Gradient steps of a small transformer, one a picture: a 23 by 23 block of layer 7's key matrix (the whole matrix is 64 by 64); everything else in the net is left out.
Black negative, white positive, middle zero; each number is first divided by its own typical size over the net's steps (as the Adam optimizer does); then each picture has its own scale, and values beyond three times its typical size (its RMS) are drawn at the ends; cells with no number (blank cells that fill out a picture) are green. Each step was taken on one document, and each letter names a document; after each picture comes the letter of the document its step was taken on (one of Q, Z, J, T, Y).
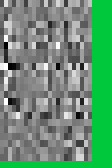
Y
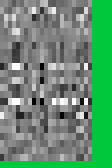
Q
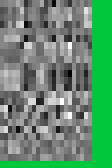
Y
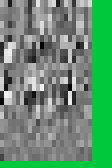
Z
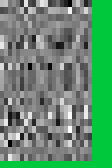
Y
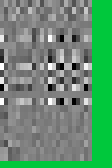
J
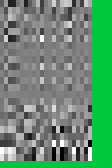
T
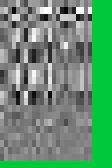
Z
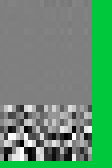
T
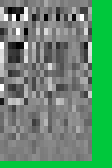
Q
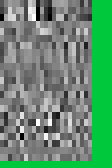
Z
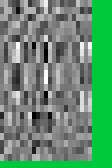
Z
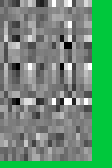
Y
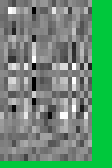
Q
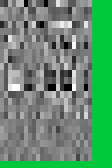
Y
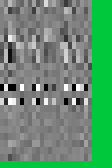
J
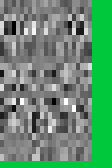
Q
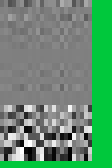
T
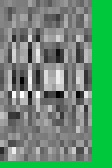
Z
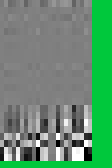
T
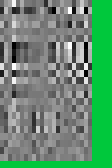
Q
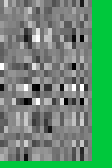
J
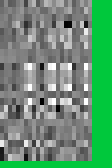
Y
